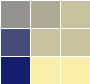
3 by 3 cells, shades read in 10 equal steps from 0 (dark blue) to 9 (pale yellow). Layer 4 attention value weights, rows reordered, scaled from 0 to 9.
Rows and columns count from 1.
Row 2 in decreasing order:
7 7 2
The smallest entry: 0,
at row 3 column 1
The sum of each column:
7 22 23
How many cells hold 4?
0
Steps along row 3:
up same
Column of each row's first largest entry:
3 2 2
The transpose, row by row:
5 2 0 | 6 7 9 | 7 7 9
